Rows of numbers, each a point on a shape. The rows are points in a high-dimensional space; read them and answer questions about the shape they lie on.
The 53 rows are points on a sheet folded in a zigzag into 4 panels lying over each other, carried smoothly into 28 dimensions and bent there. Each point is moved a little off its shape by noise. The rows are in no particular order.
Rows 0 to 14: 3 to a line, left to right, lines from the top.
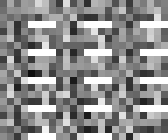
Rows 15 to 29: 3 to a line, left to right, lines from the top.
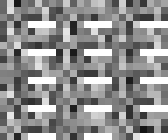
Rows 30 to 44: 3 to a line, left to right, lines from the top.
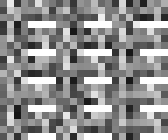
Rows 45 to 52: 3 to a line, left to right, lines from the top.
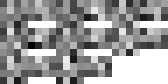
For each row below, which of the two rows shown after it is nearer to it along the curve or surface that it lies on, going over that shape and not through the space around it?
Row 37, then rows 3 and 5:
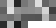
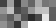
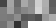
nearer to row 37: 5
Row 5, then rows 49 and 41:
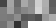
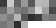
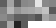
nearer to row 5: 49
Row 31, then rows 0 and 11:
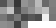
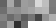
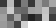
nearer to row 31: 11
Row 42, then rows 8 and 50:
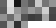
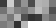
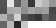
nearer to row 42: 50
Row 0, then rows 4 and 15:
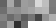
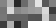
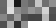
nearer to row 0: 4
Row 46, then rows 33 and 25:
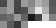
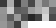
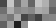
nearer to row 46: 33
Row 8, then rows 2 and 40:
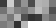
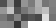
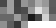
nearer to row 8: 2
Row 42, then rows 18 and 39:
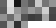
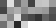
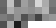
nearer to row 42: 18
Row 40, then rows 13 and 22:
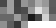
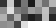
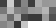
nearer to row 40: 13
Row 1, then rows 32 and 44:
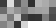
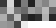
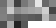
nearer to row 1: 32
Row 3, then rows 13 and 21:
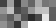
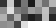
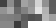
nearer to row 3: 13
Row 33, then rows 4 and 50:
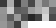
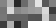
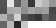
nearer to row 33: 50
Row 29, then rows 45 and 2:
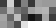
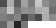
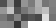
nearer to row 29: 2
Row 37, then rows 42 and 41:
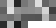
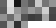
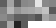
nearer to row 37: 41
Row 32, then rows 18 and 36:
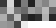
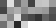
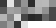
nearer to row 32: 36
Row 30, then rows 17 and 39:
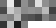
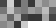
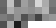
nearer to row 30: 39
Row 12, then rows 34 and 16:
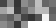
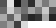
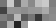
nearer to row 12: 34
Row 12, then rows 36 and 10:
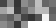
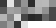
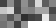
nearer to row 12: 10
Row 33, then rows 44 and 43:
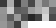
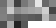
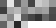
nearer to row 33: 43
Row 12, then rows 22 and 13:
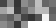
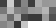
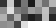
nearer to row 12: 13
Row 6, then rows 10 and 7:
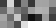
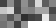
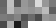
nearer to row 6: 10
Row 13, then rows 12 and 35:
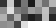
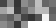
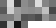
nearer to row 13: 12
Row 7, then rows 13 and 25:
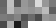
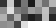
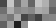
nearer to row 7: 25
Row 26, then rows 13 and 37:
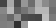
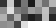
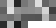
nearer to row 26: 13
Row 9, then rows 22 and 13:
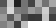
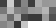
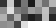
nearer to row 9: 22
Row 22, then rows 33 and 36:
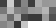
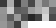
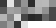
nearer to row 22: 36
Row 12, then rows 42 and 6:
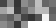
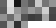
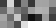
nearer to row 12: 6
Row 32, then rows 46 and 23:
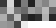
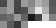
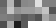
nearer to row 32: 46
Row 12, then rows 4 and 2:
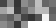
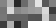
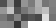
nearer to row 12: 2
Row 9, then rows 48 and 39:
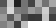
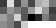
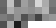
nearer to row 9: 48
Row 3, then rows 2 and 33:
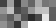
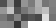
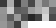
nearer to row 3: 33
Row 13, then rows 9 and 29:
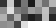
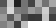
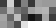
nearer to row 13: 29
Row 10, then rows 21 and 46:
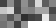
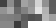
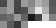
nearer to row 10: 46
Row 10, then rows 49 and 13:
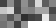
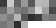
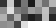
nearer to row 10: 13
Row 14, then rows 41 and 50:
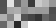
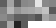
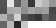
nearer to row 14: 50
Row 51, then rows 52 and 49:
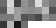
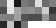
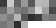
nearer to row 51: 52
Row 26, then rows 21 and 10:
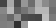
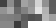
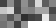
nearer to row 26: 21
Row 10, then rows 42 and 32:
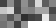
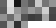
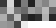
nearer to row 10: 32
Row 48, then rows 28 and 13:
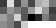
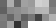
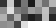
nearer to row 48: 13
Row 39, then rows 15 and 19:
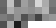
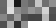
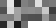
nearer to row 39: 19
